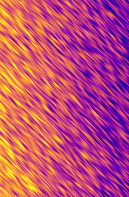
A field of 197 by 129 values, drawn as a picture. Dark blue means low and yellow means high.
Odd rows or columns: none. Histogram: bell-shaped. Grain: diagonal, down to the right. Slope: up to the left.
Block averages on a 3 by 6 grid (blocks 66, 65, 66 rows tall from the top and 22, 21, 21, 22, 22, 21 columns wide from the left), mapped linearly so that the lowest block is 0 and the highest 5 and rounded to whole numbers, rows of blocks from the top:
4 4 3 2 1 0 / 5 4 3 2 1 0 / 5 4 3 2 1 0
